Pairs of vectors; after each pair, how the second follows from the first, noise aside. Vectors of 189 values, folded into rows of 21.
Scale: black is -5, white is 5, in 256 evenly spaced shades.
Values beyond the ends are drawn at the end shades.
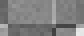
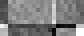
scaled up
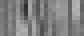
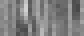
negated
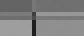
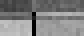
scaled up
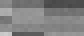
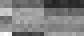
scaled up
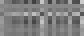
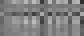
negated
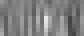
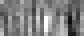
scaled up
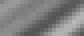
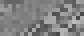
sign-scrambled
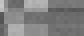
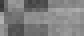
negated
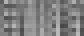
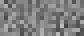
sign-scrambled
